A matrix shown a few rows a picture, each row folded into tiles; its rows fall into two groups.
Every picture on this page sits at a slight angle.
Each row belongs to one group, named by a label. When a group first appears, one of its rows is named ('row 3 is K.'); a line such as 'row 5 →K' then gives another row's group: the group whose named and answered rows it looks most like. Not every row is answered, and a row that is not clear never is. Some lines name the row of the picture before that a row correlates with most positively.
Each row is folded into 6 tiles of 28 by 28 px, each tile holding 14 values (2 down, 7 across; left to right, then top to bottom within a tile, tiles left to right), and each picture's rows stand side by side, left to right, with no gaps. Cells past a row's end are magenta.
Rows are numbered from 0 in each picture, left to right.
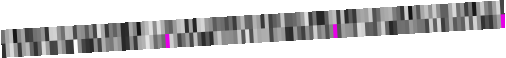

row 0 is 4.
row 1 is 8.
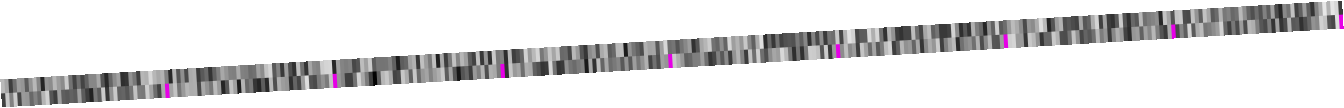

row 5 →8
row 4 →8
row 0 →4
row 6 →8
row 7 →4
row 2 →8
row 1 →4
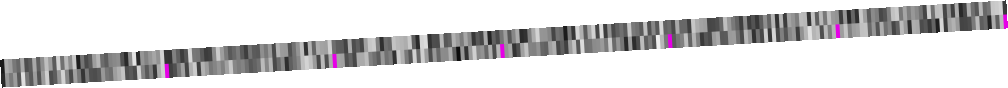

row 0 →4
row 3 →8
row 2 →8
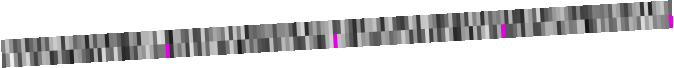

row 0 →4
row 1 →4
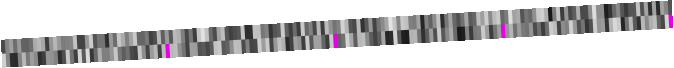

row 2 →4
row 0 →8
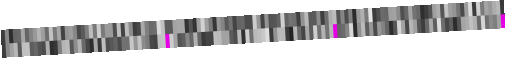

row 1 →8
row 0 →4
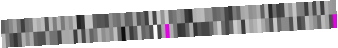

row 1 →8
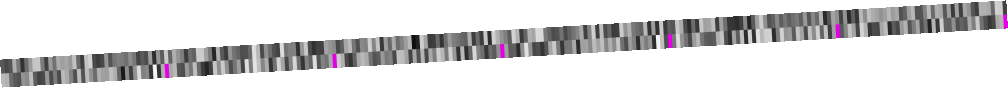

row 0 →8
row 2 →8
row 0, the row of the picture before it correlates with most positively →0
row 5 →4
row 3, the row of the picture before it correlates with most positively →1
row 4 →8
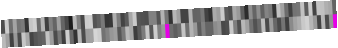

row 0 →8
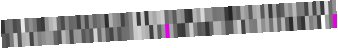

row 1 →8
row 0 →4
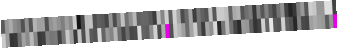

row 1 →4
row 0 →8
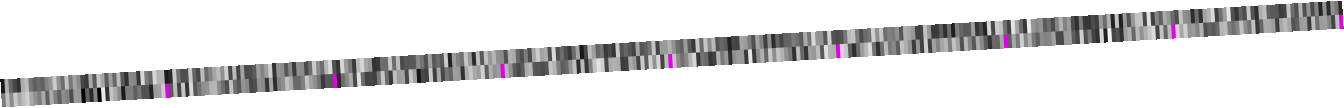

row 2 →4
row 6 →4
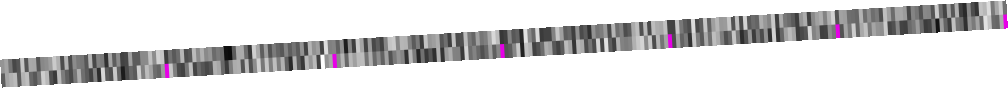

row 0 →4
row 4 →4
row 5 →4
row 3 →4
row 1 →8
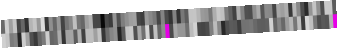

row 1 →4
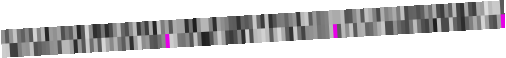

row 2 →4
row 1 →8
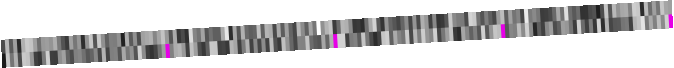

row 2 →8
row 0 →4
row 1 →4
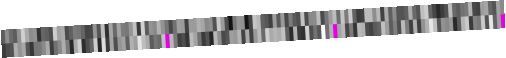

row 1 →8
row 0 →4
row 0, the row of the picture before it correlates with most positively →3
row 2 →8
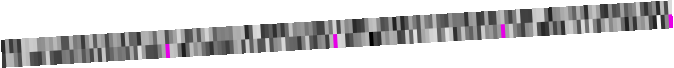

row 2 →8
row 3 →8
